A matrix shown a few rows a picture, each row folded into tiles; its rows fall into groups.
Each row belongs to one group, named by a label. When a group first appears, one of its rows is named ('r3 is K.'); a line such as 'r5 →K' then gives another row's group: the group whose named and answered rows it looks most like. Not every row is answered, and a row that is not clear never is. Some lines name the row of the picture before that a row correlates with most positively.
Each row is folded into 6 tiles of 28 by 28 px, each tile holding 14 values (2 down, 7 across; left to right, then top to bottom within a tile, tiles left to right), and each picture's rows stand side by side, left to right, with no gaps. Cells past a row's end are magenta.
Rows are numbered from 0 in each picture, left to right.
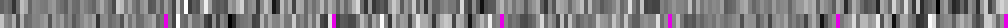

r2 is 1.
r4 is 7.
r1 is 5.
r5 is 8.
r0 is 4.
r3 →1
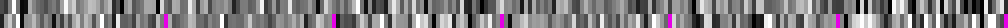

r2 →1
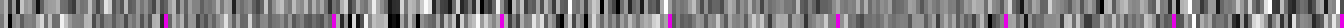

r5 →7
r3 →8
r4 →1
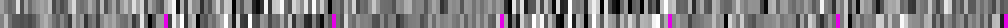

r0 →7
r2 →5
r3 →8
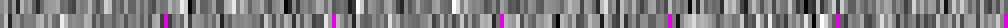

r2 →4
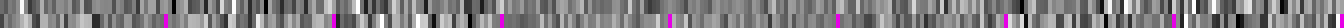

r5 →7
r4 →4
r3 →1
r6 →4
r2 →1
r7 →5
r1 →8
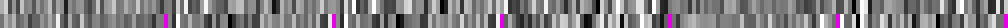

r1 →5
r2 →5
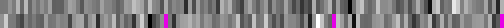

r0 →7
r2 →4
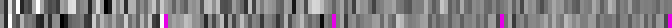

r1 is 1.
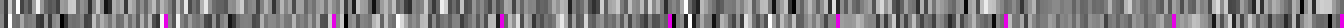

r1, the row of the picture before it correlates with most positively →0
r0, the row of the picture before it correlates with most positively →0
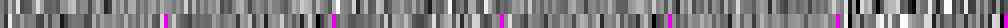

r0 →5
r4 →8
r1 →7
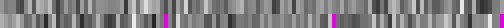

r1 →5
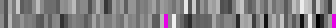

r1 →7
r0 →5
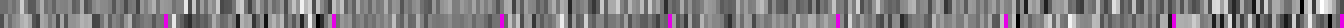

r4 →8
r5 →5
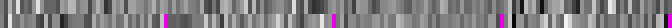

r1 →1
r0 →5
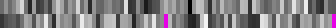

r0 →1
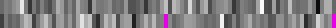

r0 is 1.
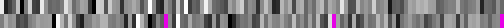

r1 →5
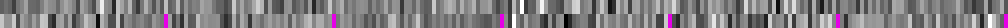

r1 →8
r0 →4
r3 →5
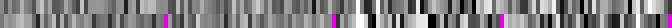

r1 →8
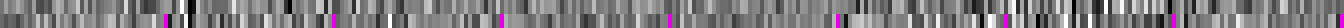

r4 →5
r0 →1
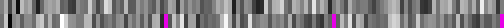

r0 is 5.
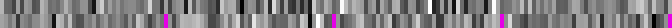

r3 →7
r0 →4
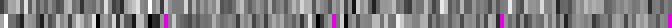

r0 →7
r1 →7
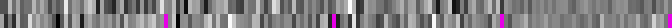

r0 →8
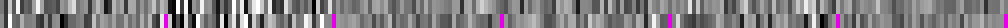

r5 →8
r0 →5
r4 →7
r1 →8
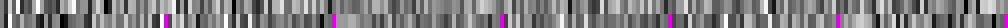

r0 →5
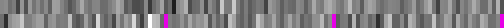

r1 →8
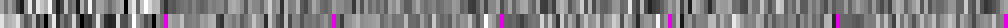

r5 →1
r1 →4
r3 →1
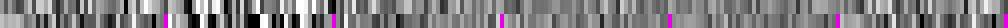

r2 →5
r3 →4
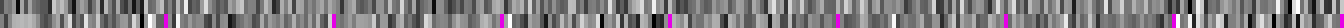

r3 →7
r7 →4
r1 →5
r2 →8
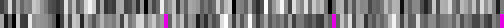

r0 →8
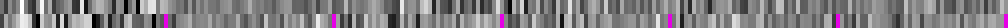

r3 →8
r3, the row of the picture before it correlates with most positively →0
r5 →8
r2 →8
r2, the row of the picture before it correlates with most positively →0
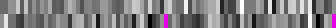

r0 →7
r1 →7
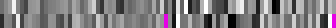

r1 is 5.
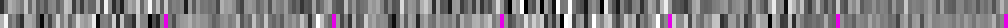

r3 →8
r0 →7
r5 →8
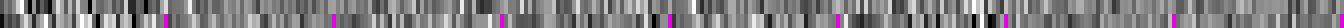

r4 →1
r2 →1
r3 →7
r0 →1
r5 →7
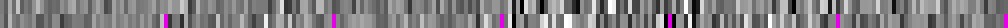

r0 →5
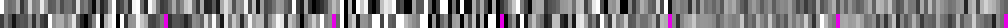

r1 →1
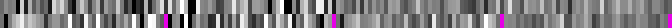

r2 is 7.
